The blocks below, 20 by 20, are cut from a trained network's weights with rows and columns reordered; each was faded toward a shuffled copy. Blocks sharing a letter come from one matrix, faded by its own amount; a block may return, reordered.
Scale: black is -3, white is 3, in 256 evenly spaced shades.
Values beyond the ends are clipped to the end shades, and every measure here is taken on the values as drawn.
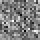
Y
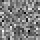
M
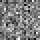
Y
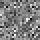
M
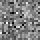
Y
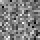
Y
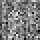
Y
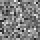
M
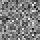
M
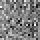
Y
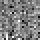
Y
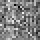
Y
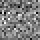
M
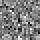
M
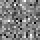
Y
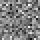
M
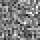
M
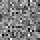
M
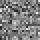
M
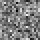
M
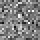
M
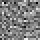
M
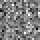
Y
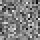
M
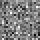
Y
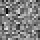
M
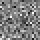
M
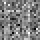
Y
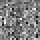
Y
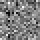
M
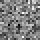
M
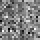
Y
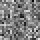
Y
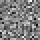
M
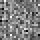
Y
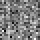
Y
